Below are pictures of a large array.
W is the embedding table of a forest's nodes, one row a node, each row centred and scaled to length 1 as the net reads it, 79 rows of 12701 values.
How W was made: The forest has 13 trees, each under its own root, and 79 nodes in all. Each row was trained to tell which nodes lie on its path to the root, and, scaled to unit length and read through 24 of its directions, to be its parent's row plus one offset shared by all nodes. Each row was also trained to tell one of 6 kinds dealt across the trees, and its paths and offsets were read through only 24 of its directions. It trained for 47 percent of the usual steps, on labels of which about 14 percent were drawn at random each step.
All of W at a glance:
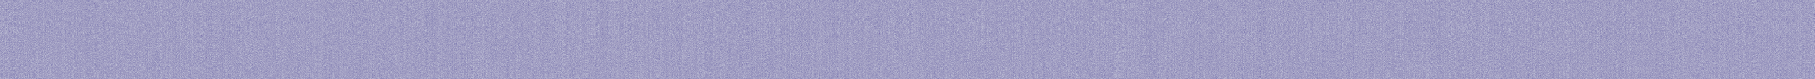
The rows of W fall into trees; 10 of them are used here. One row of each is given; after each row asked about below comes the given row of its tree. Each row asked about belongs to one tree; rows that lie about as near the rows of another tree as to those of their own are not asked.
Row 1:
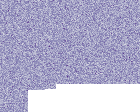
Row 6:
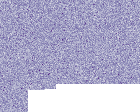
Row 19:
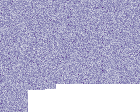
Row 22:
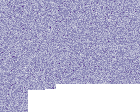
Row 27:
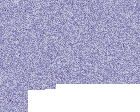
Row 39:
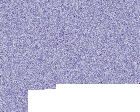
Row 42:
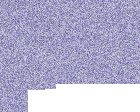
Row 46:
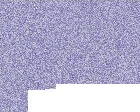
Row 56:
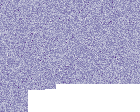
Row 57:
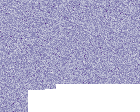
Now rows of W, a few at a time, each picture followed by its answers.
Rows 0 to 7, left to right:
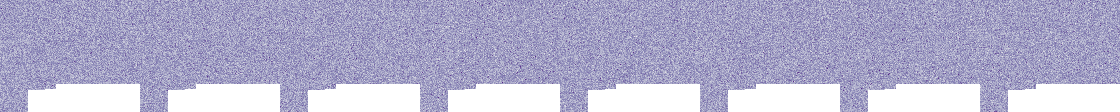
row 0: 57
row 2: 27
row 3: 39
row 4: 56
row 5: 46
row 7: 56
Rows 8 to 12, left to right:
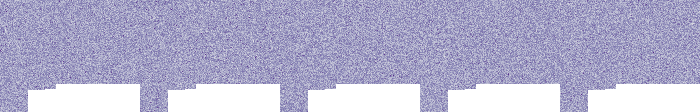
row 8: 6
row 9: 19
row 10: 1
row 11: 39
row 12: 46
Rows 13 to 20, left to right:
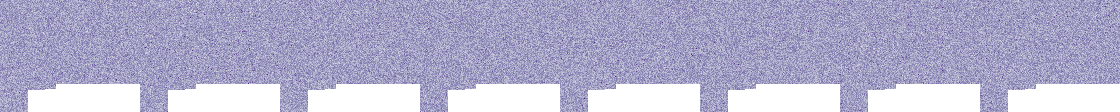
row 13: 27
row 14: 56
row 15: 27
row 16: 42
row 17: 39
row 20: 19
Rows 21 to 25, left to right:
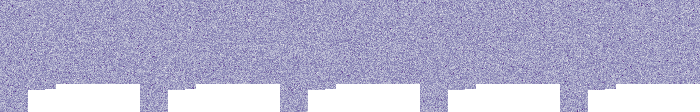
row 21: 56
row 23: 22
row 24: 6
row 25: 6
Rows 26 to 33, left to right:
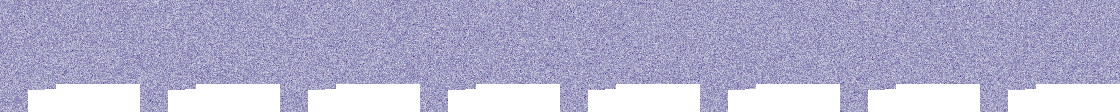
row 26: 39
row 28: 39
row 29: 56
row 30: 6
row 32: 46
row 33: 6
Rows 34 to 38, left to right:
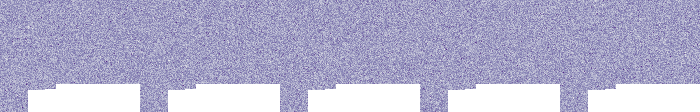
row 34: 39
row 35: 57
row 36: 22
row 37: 57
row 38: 56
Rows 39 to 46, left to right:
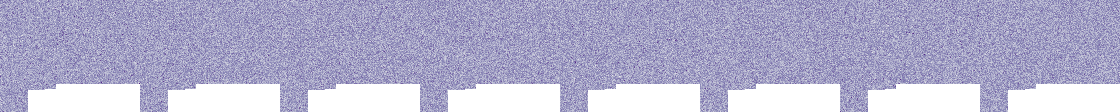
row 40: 42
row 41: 27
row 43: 46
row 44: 39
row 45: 56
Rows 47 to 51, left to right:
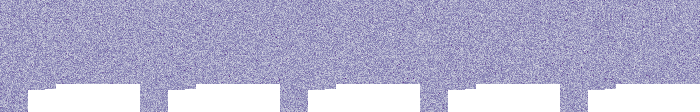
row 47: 1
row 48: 46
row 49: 46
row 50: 56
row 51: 42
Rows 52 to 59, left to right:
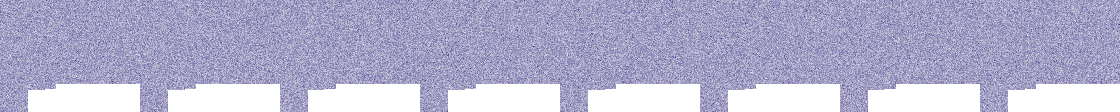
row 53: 19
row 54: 39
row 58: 39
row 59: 6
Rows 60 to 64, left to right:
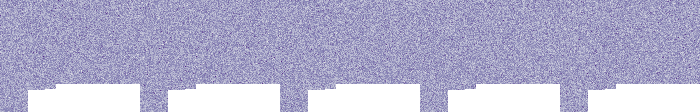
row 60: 57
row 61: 56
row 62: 57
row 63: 27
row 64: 6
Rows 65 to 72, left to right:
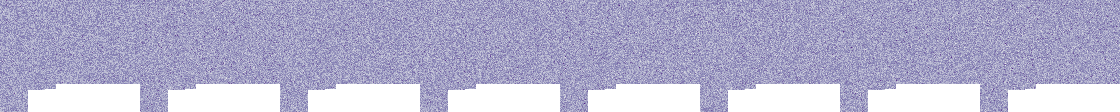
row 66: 57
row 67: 46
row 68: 46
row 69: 46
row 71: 6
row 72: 19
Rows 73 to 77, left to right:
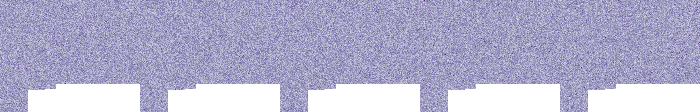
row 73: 57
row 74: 57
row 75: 1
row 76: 57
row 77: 22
